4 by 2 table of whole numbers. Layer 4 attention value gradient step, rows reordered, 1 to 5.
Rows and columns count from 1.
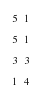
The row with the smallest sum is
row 4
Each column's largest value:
5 4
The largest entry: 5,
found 2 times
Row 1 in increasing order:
1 5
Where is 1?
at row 1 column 2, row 2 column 2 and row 4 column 1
